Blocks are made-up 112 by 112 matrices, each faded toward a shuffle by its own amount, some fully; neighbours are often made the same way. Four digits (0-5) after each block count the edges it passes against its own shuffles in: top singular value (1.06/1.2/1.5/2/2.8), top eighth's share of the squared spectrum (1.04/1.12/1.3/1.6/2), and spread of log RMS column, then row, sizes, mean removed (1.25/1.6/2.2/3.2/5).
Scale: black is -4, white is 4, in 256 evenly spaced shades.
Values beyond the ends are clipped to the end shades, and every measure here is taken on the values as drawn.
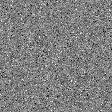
2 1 0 0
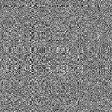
5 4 3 3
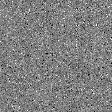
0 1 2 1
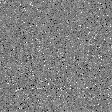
3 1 0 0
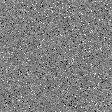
2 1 0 0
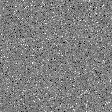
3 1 0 0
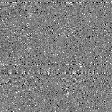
4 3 1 2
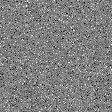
2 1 0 0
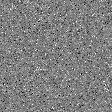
0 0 0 0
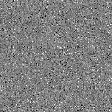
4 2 1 1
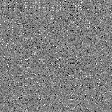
4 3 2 2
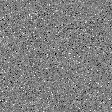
2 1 0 0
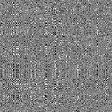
5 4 3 3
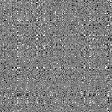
5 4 3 3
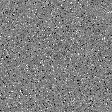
0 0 0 0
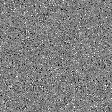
3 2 0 0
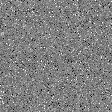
1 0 0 0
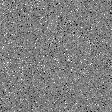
2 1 0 0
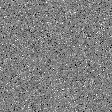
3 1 0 0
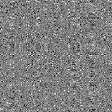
4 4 2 2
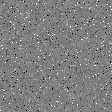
0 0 0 0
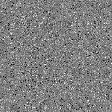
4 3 1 1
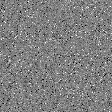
3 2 0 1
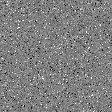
2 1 0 1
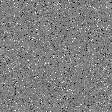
1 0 0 0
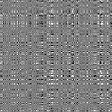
5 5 4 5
